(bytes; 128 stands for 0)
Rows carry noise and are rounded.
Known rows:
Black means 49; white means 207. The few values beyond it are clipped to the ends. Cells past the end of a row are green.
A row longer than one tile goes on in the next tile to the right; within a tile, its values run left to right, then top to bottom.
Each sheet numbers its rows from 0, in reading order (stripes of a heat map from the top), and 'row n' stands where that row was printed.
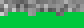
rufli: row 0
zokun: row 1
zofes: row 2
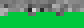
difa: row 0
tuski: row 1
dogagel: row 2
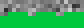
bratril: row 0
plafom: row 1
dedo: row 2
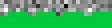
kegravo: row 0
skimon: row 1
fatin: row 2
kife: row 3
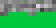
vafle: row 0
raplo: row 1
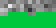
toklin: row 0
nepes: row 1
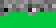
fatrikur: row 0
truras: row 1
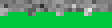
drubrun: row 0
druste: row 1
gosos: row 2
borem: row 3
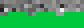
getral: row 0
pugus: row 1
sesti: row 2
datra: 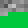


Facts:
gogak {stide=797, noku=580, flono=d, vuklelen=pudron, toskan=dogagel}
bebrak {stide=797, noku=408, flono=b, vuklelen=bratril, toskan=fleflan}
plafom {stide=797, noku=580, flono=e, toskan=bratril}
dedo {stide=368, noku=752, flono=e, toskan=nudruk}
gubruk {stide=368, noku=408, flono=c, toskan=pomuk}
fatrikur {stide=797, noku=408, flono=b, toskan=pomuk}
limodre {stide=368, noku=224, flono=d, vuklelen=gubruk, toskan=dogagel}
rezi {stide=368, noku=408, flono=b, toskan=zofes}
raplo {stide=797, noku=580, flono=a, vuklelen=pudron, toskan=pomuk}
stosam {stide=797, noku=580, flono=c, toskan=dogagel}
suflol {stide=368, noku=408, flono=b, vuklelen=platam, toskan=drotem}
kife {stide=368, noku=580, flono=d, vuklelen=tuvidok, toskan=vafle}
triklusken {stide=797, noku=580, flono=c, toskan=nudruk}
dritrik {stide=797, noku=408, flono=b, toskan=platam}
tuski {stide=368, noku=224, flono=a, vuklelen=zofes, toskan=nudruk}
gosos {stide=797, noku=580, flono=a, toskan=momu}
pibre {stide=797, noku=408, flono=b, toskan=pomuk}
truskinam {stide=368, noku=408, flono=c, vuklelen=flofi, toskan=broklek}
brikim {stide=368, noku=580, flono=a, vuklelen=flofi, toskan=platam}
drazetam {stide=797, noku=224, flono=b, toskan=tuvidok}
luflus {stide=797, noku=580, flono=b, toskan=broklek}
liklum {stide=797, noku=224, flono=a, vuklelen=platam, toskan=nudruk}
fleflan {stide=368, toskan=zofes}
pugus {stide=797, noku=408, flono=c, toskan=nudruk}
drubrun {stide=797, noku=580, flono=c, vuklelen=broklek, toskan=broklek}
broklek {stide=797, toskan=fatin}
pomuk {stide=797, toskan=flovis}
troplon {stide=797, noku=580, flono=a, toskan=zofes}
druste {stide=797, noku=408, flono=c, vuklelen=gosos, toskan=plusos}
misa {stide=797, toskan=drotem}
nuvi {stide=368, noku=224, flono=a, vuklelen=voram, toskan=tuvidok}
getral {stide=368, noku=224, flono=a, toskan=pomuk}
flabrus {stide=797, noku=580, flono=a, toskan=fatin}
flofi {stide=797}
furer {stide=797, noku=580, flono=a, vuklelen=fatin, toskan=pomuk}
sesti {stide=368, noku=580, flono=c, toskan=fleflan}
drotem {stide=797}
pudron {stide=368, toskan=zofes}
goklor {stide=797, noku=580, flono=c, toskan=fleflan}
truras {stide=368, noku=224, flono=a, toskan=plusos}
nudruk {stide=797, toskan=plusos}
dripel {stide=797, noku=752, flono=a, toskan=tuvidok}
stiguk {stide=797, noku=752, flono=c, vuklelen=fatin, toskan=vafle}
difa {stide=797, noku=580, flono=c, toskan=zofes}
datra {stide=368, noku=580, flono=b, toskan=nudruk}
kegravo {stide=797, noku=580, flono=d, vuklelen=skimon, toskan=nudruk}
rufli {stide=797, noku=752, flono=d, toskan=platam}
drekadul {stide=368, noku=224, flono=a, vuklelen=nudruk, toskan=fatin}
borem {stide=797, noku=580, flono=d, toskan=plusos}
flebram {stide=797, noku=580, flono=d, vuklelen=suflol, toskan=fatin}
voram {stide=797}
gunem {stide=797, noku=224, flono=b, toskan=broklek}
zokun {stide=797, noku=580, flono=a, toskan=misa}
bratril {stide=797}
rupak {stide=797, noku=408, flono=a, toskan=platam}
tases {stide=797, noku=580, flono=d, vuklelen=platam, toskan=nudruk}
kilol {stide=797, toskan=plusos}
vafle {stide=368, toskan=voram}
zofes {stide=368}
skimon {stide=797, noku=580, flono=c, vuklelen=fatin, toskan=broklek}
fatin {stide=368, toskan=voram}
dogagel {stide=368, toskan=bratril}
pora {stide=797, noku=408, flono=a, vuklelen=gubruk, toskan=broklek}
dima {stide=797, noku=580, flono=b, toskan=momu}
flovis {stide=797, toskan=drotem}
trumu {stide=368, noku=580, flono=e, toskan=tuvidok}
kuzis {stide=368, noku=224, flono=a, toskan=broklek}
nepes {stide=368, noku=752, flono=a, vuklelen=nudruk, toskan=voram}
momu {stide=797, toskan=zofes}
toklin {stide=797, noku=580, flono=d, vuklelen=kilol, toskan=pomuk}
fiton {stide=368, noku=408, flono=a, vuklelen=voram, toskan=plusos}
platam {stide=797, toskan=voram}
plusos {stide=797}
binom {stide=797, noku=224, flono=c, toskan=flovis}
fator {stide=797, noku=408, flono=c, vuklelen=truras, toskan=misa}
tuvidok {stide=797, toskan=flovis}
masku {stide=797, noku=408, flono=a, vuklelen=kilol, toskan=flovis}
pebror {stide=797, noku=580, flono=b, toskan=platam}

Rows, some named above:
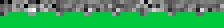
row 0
suflol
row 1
tases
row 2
drazetam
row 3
truras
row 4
binom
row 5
stiguk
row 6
drazetam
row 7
tuski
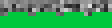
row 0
rupak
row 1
drekadul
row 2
truskinam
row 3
flofi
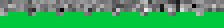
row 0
dima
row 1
rezi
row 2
dritrik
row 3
bratril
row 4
binom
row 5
brikim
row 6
platam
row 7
gosos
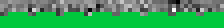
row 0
fleflan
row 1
nuvi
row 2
fiton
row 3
pora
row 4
pudron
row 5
dripel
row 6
liklum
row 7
getral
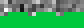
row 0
brikim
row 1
gubruk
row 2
gunem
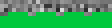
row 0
plusos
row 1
dedo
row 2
truras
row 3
kuzis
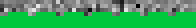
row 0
kuzis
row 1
gogak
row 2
furer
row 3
masku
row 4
platam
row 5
voram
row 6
tuvidok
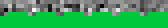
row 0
masku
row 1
brikim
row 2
truskinam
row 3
limodre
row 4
trumu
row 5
drazetam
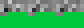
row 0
kilol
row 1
broklek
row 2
nudruk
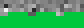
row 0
sesti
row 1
momu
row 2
pebror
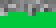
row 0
luflus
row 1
voram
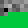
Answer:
bebrak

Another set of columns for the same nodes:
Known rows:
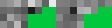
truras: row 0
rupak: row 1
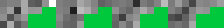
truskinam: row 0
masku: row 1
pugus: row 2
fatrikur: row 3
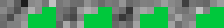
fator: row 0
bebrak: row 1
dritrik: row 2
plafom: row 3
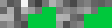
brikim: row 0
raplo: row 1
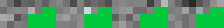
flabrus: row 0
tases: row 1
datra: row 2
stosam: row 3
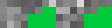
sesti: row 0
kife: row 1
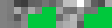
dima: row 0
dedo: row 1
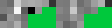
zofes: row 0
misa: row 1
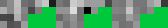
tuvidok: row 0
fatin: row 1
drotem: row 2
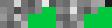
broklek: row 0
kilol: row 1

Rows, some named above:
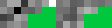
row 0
gubruk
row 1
bebrak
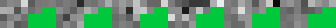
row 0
kife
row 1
pugus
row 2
fiton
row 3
drubrun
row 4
flofi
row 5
drazetam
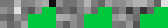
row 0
kilol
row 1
liklum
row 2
kuzis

